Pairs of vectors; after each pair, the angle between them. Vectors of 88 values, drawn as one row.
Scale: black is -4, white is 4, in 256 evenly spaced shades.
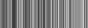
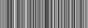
partly opposed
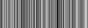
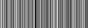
partly opposed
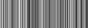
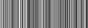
nearly parallel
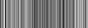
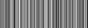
orthogonal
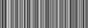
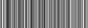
nearly opposite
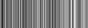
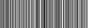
orthogonal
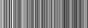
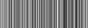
partly aligned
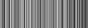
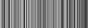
nearly parallel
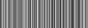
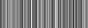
partly aligned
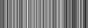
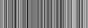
nearly opposite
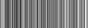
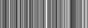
partly aligned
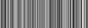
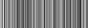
orthogonal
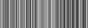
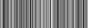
partly aligned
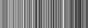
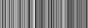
partly aligned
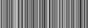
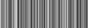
partly aligned
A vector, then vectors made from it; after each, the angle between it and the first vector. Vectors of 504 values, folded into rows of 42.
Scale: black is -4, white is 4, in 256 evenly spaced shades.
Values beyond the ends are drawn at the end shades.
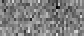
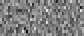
orthogonal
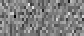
orthogonal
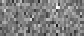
nearly opposite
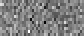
partly aligned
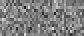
partly opposed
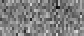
nearly parallel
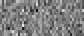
orthogonal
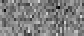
nearly parallel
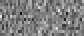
orthogonal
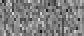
partly aligned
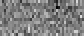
nearly parallel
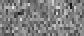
partly opposed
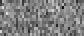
partly opposed
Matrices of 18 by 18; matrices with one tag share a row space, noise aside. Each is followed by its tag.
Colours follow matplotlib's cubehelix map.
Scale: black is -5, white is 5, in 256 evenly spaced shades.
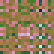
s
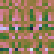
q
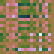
s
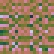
q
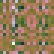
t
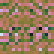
q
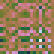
s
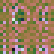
t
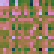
q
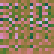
q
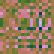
s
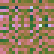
q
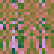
t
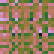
q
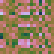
s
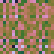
t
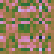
s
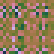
t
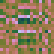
s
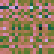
q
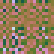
t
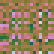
q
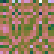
q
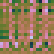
q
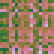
q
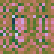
t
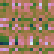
q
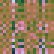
t
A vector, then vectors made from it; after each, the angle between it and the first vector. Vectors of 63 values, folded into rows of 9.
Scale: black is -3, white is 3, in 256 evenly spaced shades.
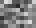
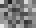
partly opposed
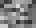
nearly opposite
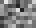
nearly parallel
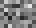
partly aligned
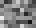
nearly opposite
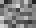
nearly opposite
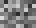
partly opposed
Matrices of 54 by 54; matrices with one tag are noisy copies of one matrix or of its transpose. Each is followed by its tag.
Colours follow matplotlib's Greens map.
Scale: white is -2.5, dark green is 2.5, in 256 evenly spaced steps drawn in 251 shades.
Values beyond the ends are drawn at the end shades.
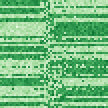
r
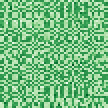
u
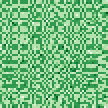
u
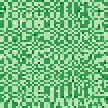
u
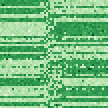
r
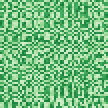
u
